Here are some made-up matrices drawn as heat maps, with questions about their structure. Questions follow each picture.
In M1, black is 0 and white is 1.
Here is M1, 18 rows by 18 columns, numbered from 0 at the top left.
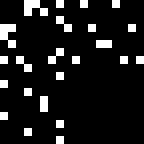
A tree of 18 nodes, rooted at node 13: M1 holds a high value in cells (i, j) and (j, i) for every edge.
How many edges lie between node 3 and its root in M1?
3
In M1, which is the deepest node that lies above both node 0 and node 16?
3
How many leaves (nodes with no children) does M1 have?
12
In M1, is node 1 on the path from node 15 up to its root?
yes
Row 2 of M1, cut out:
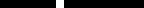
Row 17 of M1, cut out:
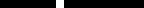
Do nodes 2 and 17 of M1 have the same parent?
yes
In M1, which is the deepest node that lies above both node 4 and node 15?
0
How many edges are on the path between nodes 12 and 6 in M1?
6
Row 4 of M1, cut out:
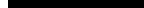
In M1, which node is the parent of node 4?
0
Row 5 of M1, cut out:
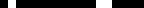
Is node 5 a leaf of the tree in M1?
no
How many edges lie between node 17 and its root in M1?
6
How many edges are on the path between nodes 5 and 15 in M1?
5
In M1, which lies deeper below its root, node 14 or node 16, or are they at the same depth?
node 14
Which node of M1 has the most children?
7
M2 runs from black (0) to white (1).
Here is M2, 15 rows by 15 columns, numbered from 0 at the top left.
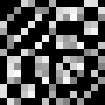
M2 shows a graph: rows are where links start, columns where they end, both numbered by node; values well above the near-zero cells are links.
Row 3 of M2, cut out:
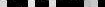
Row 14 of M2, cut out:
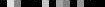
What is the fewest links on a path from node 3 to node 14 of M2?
4
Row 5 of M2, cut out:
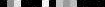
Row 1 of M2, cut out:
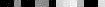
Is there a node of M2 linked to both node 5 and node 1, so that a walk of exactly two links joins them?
yes
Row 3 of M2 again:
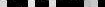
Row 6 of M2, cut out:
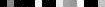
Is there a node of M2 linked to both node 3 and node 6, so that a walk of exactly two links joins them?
no
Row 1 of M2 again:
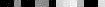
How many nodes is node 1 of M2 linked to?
8
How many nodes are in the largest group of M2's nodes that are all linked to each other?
6
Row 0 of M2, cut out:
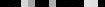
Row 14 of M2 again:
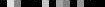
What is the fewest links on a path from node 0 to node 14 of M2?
4
